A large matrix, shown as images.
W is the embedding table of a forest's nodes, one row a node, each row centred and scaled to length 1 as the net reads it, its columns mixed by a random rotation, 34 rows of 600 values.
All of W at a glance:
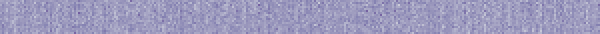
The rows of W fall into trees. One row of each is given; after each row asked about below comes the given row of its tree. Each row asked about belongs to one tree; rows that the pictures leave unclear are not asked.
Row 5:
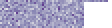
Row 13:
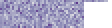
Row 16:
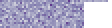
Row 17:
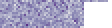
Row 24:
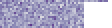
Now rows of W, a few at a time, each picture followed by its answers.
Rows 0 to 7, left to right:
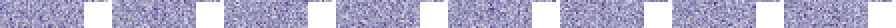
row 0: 13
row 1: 5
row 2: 17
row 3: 17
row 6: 5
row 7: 24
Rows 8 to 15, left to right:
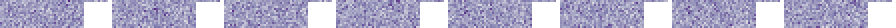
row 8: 17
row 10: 17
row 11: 17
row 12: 5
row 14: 5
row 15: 16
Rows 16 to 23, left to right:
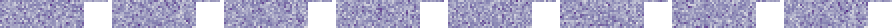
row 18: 17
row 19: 5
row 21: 24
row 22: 16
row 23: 17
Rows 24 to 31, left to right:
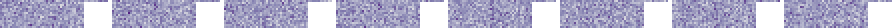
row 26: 13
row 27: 5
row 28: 5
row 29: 16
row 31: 16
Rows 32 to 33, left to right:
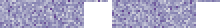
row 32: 17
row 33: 5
